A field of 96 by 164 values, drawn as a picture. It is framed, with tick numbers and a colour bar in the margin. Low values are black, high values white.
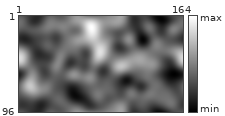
The texture varies smoothly and slowly. No single row or column stands out from its neighbours. There are no regular stripes. The halves do not mirror each other. There are no lone odd cells. The top middle is the ninth with the highest average.
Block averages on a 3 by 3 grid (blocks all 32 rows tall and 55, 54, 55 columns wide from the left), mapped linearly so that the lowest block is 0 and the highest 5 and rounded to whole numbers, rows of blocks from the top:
1 5 0
2 3 2
1 1 1
